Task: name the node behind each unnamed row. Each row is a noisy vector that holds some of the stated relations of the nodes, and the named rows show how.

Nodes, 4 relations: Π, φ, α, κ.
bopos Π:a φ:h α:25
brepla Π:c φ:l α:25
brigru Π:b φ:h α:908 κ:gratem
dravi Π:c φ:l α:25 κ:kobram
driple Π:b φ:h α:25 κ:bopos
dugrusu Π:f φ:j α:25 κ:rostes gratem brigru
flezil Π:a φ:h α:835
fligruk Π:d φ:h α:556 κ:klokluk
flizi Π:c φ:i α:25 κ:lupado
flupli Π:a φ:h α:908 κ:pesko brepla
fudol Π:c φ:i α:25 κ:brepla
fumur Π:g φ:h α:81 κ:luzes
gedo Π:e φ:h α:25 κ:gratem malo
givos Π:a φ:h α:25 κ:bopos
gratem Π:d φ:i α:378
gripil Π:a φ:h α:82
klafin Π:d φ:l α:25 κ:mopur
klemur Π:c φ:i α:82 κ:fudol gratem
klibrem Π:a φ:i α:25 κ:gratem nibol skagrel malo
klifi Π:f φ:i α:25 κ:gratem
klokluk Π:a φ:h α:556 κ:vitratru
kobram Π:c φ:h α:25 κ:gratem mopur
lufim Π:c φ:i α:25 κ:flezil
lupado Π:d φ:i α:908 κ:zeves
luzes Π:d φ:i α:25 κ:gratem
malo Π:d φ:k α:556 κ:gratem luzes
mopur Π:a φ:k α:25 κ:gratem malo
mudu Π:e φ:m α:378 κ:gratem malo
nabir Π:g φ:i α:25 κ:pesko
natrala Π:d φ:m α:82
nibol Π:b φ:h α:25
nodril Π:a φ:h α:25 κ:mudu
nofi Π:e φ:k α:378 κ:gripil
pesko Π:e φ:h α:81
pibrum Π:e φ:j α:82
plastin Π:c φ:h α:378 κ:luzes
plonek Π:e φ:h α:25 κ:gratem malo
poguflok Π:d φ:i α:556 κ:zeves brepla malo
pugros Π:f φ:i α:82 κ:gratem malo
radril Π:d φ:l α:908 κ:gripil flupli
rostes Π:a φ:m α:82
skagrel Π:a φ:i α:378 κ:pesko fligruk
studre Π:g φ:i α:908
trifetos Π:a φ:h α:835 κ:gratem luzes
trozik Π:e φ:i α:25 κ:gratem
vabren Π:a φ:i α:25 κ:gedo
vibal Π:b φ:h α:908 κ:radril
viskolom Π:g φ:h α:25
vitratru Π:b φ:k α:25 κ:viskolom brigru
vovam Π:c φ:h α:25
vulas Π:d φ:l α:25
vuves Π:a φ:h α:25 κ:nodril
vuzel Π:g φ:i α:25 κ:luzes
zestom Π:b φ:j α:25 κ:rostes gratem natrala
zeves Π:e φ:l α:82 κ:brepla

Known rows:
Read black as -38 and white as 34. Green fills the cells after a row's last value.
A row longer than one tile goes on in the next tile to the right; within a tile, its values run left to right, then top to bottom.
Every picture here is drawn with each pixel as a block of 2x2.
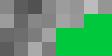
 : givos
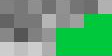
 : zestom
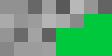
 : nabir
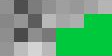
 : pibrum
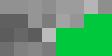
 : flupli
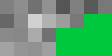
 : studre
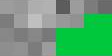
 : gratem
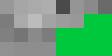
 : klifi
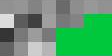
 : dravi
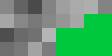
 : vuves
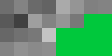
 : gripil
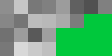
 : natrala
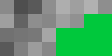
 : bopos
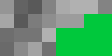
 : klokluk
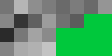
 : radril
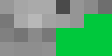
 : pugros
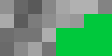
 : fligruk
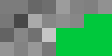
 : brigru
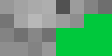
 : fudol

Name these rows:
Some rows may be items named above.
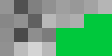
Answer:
pibrum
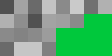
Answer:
vitratru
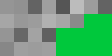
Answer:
nabir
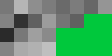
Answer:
radril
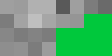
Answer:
gratem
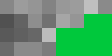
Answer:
vibal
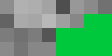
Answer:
flizi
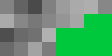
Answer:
vuves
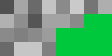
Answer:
vitratru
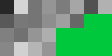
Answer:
nofi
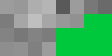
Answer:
gratem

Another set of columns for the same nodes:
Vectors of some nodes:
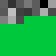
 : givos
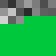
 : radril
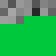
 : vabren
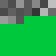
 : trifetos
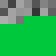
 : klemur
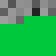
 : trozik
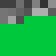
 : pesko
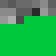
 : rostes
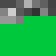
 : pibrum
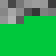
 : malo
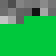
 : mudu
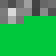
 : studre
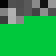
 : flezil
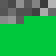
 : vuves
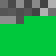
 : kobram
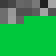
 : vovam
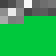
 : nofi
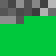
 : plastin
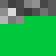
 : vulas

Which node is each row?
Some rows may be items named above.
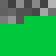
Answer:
nodril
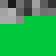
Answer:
brepla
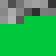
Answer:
malo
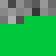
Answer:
luzes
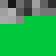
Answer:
brepla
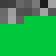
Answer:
vovam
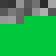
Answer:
flupli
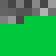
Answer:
nibol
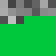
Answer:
gratem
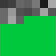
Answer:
vovam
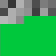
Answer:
poguflok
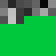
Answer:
bopos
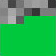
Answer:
malo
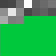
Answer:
nofi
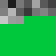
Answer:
zeves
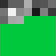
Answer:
lufim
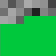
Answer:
mopur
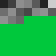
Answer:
vibal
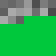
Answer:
skagrel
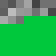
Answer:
nabir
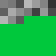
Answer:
vitratru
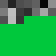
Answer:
bopos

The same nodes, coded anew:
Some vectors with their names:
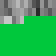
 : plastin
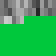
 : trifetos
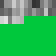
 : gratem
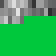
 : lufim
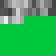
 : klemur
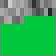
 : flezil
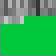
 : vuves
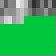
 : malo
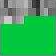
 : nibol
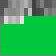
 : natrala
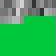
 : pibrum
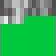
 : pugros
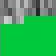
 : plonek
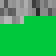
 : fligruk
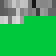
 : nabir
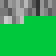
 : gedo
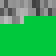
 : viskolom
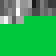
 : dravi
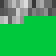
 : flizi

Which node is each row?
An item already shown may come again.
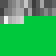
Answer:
mudu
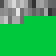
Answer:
lufim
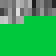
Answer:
radril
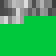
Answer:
poguflok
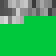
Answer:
fudol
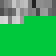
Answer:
skagrel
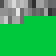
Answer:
lufim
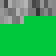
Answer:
vovam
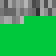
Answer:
vibal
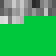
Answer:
gratem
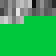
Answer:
zeves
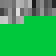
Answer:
radril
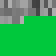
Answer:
gripil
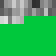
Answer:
gratem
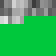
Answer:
luzes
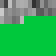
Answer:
bopos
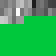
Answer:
vulas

